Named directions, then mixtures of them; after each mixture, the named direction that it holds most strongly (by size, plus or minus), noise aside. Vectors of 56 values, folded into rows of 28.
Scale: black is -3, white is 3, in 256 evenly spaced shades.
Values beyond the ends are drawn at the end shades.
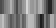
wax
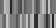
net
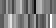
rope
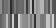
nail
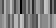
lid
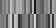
nail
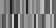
nail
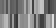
nail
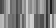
wax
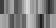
wax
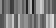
nail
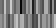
lid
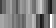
wax
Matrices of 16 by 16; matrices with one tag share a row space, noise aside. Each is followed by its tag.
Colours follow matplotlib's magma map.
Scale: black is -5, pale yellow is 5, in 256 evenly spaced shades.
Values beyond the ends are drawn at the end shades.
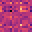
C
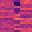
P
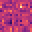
C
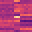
P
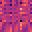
C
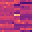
P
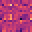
C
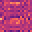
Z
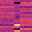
P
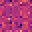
C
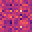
C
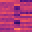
P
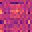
Z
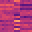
P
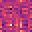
C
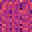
C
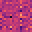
C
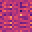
C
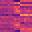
P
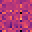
C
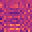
Z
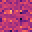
C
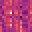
C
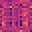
C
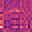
Z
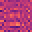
Z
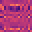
Z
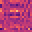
Z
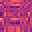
Z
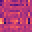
Z
